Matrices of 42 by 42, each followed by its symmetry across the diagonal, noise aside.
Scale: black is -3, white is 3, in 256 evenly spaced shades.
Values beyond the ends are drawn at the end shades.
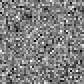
symmetric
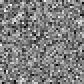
symmetric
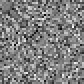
symmetric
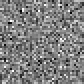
antisymmetric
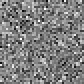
symmetric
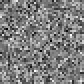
symmetric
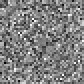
symmetric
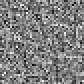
antisymmetric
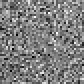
antisymmetric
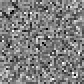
symmetric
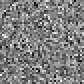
antisymmetric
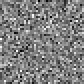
antisymmetric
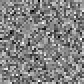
symmetric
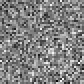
symmetric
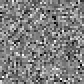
antisymmetric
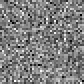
antisymmetric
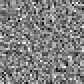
antisymmetric
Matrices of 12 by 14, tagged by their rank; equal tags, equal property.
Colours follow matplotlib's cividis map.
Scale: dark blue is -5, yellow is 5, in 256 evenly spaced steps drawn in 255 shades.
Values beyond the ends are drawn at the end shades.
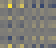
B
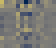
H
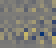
H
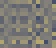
H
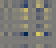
B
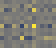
H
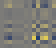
B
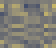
H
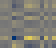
B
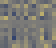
H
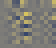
H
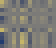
B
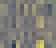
H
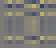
B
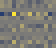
H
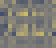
H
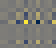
B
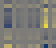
B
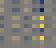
B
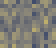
H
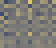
H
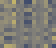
H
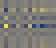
B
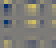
B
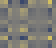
B
